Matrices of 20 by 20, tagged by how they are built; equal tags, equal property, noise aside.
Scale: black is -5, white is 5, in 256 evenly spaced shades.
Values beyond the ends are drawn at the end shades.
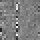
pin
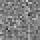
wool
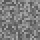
wool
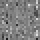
pin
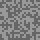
wool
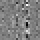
pin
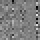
pin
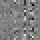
pin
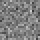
wool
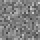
wool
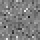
wool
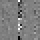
pin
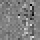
pin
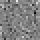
wool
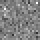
wool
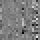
pin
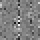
pin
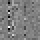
pin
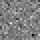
wool
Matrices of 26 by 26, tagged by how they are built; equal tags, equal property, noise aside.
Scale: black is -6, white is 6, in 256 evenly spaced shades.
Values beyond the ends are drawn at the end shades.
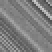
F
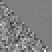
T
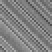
F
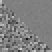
T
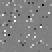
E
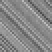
F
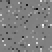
E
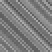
F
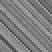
F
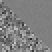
T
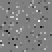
E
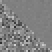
T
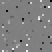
E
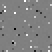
E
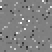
E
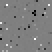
E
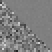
T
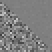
T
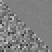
T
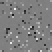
E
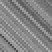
F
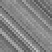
F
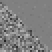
T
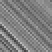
F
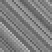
F
